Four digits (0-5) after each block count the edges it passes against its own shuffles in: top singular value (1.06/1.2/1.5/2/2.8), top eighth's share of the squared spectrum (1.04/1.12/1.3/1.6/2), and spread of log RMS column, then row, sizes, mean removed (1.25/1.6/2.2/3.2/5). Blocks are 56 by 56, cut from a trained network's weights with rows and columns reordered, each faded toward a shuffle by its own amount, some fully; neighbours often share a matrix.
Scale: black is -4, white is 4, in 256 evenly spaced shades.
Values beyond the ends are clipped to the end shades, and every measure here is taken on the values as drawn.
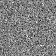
0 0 0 0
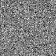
2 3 1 1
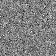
0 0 0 0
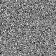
0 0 0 0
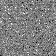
1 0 0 0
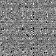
2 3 2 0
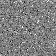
0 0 0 0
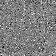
0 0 0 1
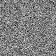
1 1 0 0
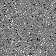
0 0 0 0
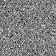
0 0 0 0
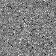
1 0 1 0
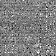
2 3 2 1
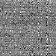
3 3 3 0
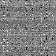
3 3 3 1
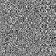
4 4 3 1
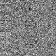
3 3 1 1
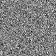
2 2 1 0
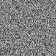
2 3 1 1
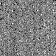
1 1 0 0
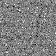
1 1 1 0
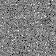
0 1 1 0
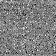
1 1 1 0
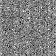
2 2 0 0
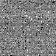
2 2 2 0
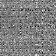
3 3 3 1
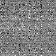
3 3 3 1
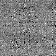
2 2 2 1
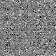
2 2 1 0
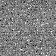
1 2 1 0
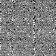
2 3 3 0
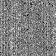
3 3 0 2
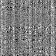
4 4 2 3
